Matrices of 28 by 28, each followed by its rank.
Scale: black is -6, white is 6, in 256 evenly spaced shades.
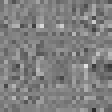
five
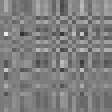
two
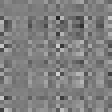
two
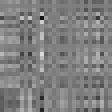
two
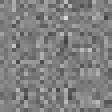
five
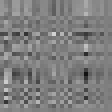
two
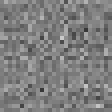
five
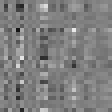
two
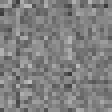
five
